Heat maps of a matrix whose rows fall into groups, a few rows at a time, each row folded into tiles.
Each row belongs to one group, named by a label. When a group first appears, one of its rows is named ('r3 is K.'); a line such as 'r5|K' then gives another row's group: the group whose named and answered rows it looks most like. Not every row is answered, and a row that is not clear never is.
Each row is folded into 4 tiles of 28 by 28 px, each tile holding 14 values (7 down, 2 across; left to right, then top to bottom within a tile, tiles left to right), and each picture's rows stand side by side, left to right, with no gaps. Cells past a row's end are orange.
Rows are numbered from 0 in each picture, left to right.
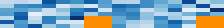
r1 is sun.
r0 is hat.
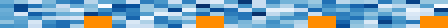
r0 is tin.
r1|sun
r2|hat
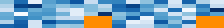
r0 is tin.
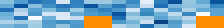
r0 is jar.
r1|hat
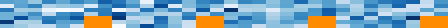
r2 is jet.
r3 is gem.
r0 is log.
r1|hat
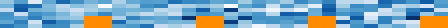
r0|tin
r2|log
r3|hat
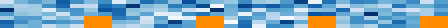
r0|jet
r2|tin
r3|gem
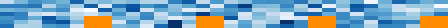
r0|sun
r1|tin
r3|tin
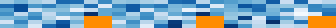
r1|tin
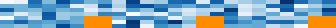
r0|gem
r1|tin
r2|jet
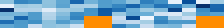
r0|jet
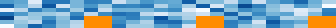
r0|hat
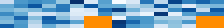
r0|sun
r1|jet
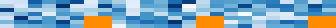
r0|gem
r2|jar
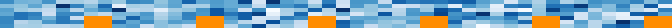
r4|log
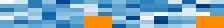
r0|gem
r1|sun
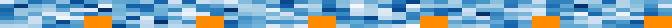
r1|sun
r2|jet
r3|jet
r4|gem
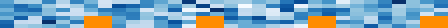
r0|sun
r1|sun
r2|jet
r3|hat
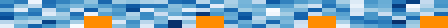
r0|hat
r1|tin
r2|hat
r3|gem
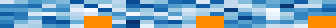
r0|sun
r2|jet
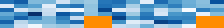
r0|log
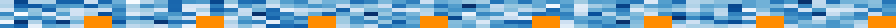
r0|tin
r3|gem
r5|gem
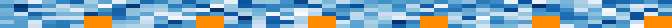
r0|tin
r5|hat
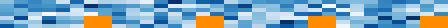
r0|sun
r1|hat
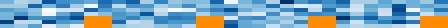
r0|log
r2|jet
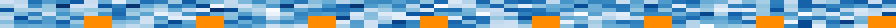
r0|gem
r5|jar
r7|tin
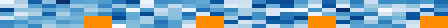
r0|jet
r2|log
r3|hat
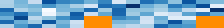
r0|hat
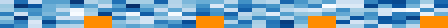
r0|tin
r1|jar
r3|log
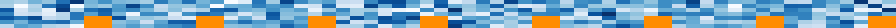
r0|jet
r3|log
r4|jet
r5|gem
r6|hat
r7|sun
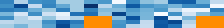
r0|jar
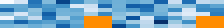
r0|gem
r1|sun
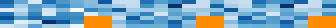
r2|gem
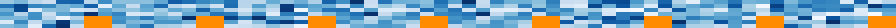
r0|tin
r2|log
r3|hat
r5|log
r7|sun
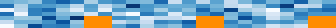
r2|jet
